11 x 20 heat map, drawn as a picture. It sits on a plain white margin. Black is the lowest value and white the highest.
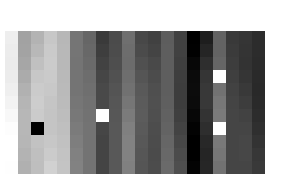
Lone odd cells: 4, 3 higher and 1 lower than their neighbours. Slope: up to the left. Grain: streaks running down.
